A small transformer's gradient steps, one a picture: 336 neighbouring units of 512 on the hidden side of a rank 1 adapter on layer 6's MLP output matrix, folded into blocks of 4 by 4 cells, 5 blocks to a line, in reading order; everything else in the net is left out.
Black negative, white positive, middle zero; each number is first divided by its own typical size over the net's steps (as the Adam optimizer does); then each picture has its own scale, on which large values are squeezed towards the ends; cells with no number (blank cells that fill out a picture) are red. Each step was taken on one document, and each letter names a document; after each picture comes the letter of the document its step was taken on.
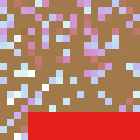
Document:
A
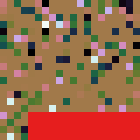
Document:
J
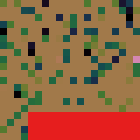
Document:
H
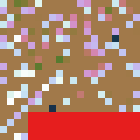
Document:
A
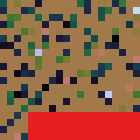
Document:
A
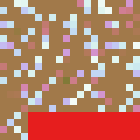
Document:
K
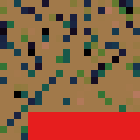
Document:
H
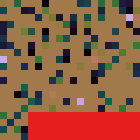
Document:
J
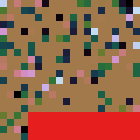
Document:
J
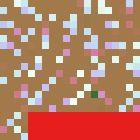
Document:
K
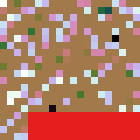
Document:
A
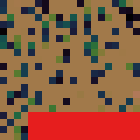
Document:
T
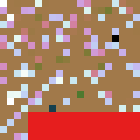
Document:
A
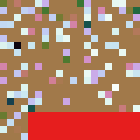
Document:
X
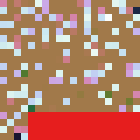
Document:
X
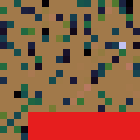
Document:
J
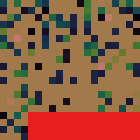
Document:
T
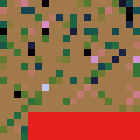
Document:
H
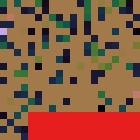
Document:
T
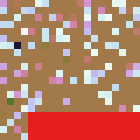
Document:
X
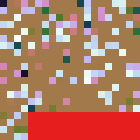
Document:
X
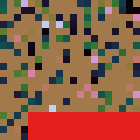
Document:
T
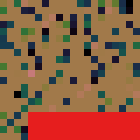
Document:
J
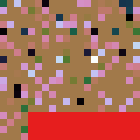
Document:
H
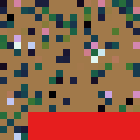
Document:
T
